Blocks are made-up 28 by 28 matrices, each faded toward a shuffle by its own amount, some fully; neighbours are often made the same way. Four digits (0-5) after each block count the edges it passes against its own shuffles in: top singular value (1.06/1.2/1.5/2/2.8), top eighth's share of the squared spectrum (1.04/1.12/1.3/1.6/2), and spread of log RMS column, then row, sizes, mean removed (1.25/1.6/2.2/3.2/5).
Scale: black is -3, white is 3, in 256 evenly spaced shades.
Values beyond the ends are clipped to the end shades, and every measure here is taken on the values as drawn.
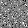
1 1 0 0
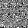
1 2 0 2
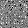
0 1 0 1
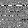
3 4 0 2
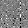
3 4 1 1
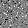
0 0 0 0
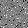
0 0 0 0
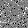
0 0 0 0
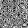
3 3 1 0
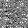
2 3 0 0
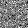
1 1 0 0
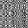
3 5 3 3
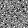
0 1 0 0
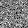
0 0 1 0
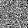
2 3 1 1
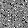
0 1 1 0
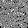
1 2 0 0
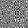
4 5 3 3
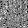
2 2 0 0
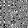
3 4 2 0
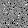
1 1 0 0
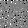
3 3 0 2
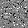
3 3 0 1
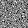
1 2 0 0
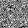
3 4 1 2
